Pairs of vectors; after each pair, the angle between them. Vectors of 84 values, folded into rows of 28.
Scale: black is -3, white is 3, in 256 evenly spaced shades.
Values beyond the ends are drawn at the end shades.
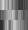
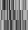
partly opposed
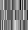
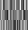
partly opposed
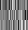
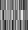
orthogonal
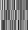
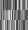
partly opposed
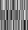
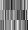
orthogonal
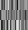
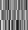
nearly opposite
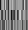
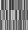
nearly opposite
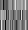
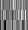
partly aligned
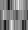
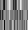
orthogonal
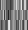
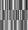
orthogonal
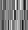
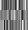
partly opposed
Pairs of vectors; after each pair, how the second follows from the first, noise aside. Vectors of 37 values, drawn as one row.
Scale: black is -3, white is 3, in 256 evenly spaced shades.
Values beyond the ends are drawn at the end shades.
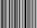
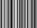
reversed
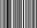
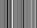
partly zeroed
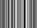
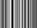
reversed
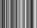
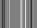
partly zeroed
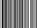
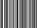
shuffled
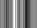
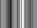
reversed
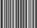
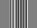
partly zeroed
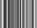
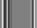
partly zeroed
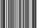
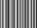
shuffled
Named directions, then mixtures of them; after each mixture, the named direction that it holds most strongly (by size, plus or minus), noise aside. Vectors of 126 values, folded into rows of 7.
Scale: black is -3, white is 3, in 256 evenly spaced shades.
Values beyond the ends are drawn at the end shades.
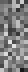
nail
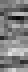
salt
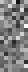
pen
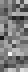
salt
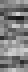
salt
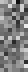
pen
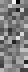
pen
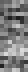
salt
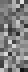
nail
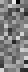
pen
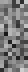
nail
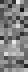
pen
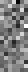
pen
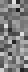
nail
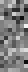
pen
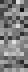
pen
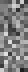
nail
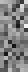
nail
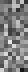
nail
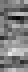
salt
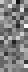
pen
